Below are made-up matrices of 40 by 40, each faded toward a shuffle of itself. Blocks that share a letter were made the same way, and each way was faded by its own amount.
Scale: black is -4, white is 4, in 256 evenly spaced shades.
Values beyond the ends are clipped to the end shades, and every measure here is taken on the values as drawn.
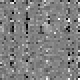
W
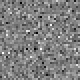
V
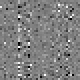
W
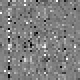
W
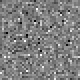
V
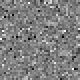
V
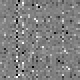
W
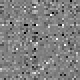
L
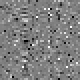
L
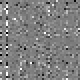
W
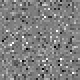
L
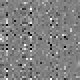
W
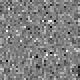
L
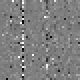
W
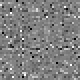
L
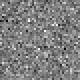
V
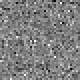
V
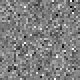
V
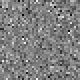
V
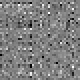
W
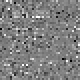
L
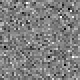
V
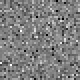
V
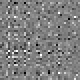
W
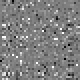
L
